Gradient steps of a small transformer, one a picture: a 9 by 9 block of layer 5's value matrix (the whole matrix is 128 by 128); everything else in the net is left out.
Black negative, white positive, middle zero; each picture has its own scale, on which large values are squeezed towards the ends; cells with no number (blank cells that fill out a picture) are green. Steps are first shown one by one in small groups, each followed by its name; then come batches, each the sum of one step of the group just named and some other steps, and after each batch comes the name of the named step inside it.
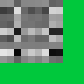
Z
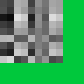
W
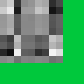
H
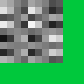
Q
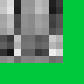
H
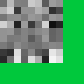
H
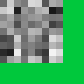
H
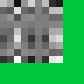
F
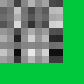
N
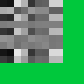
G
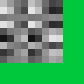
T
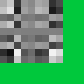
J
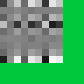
F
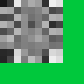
G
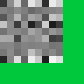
N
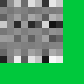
F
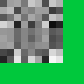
J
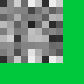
N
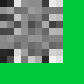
G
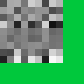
J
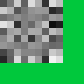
T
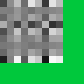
F
